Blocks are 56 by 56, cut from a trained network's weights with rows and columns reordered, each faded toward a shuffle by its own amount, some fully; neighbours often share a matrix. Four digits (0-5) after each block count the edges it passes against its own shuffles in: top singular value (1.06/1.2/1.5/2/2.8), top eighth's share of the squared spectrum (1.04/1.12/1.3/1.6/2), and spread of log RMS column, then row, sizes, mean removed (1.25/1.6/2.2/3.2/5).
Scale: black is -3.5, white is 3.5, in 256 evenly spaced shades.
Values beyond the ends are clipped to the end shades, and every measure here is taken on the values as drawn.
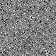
0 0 0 0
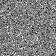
0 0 0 0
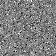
0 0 0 0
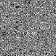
2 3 0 2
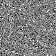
0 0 0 0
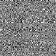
2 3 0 3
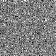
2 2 0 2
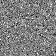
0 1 0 0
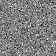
0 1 0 0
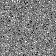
0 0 0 0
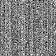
3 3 0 2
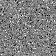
0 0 0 0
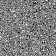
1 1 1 0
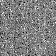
1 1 0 0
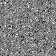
1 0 0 0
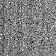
2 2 0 2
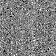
2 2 0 1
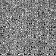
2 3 0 2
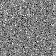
1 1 0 0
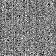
2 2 0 1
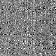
2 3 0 2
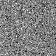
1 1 0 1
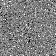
1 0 0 0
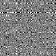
3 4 2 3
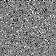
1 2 0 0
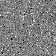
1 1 0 0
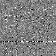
3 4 1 2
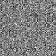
3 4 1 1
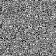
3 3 0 2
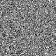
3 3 0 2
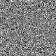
2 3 0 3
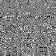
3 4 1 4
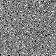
2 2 0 2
